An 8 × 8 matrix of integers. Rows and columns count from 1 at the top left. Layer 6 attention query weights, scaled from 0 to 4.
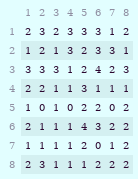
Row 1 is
2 3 2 3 3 3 1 2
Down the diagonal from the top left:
2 2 3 1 2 3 1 2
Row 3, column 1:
3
